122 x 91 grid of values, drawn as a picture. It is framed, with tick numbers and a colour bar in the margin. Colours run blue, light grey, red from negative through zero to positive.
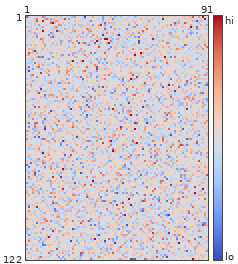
No seam splits the table. There is no overall slope. The texture is fine-grained noise. Overall the values sit about 50% of the way up the scale. The distribution is heavy-tailed on both sides.
